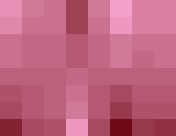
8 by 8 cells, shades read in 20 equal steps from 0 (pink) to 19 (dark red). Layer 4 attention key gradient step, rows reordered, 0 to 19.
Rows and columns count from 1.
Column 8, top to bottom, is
4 4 6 6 8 9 10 14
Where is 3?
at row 2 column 1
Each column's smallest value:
2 5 6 1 5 0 4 4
